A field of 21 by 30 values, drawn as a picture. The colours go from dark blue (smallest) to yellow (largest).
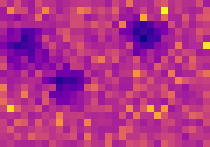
There are three dips. No regular stripes run through it. A few values lie far out on both sides of the bulk. Neither half mirrors the other.
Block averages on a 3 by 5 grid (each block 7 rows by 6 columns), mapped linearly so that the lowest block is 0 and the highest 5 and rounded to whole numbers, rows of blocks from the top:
1 4 4 1 4
2 0 4 4 4
5 4 4 5 4
